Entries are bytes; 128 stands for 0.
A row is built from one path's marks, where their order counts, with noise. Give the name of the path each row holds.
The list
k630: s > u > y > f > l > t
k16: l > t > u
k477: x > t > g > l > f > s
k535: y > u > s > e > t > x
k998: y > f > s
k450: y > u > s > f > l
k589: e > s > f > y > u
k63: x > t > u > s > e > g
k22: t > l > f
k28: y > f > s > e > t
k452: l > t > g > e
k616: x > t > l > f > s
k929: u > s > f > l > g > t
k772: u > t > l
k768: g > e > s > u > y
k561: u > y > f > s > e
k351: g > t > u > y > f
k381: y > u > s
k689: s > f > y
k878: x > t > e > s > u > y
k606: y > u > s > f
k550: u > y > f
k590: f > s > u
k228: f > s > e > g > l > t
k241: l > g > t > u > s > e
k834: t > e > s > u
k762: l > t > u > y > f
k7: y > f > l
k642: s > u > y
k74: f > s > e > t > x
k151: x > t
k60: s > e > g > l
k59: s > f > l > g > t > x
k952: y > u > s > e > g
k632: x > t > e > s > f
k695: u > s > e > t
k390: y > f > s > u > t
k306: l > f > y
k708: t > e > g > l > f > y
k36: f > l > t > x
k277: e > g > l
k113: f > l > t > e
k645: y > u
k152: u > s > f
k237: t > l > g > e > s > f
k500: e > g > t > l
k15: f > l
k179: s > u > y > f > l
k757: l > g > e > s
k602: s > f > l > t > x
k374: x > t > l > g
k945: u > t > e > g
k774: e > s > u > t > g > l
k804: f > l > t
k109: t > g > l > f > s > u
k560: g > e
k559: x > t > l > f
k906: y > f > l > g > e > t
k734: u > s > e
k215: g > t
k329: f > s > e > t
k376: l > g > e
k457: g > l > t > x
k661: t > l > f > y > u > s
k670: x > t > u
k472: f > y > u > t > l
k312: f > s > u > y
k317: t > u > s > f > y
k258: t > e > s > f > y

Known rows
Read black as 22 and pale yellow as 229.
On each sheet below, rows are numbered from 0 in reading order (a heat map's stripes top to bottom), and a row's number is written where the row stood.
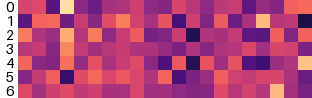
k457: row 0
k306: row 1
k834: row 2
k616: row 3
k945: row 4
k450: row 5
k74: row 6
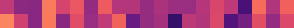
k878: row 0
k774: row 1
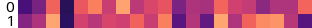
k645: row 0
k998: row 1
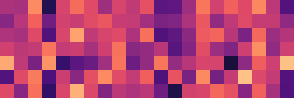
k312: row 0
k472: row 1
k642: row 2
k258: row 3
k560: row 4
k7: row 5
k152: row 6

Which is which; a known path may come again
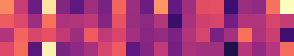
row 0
k215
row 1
k109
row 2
k804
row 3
k452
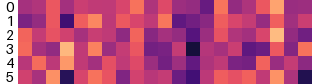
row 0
k28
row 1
k381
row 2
k329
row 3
k834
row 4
k22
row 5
k590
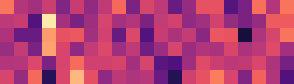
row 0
k768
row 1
k374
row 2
k670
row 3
k559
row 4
k630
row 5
k152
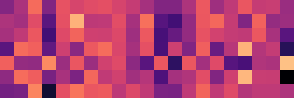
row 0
k472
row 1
k642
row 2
k179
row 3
k306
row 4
k945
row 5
k15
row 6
k550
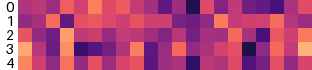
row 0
k772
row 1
k390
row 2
k63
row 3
k560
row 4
k774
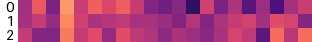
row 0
k16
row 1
k616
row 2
k878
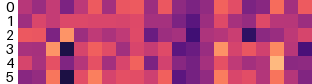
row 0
k952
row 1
k661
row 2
k241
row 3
k312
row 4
k589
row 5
k606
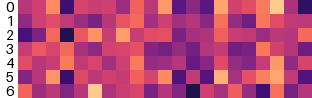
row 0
k689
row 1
k906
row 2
k645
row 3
k113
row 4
k258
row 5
k998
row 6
k734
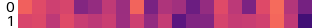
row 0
k228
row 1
k602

